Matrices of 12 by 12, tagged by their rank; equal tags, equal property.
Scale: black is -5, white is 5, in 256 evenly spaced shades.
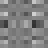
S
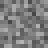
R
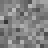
R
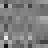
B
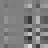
S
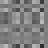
S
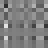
S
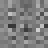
B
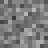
R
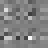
B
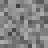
R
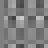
S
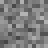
R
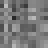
B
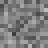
R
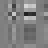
S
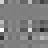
S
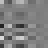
S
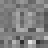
B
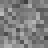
R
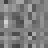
B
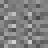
B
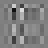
S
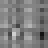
B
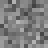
R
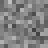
R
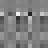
S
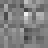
B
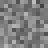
R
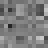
B
